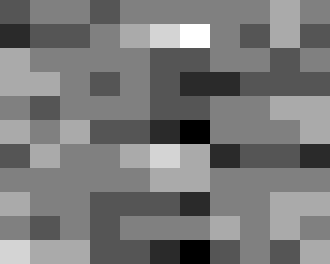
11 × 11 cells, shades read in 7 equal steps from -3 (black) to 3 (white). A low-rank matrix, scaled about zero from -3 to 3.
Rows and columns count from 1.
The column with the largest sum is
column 1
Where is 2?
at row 2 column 6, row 7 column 6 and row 11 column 1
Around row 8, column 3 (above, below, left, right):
0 0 0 0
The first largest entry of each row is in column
10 7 1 1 10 1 6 6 1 8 1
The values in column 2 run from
-1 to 1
